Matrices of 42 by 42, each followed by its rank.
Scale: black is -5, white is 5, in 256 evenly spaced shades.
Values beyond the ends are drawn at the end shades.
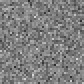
full rank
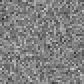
full rank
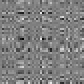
three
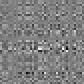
three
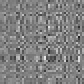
three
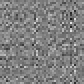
five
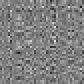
five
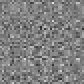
five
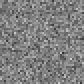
full rank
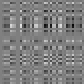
one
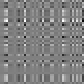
one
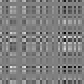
one
